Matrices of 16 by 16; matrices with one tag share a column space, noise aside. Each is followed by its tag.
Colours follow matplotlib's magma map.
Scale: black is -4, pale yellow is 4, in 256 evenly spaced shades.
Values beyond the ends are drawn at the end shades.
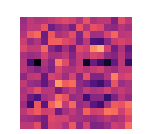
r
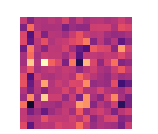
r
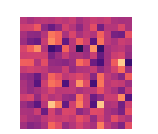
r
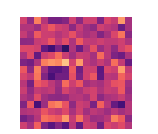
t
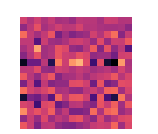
r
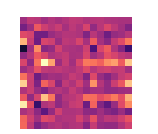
r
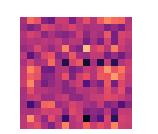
t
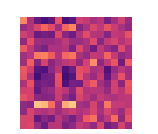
t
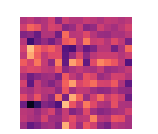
r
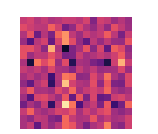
r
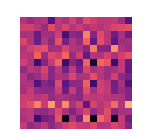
t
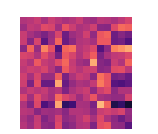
r
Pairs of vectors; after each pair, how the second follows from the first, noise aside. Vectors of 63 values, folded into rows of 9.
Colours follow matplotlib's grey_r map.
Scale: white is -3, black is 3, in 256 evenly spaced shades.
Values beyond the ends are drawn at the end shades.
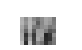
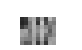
wrapped around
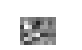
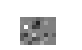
partly zeroed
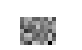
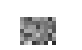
negated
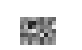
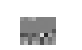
partly zeroed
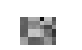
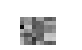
wrapped around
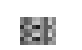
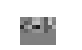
partly zeroed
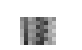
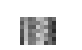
negated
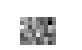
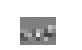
partly zeroed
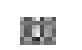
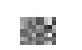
wrapped around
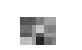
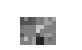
partly zeroed
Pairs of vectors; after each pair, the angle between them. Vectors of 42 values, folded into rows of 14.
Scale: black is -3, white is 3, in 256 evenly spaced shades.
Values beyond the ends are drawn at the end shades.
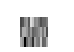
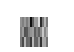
partly opposed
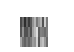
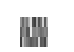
partly opposed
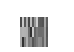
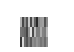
nearly opposite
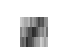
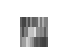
nearly opposite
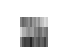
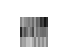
nearly opposite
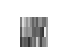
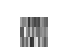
orthogonal
